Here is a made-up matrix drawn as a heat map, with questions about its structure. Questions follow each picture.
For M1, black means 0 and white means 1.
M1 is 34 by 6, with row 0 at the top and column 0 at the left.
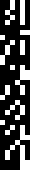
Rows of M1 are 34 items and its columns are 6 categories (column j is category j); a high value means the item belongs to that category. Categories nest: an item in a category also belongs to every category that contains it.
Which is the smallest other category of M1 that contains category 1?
4
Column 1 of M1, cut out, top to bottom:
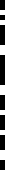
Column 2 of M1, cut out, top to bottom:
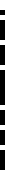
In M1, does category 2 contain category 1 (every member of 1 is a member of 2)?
no
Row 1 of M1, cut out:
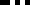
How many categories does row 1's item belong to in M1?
2
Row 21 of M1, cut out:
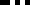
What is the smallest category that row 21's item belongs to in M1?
2
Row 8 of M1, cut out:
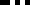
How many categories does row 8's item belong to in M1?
2
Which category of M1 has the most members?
4
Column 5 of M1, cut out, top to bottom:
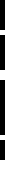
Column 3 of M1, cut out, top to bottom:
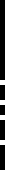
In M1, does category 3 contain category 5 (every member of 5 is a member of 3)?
no
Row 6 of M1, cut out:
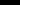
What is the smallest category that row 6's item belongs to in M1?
5
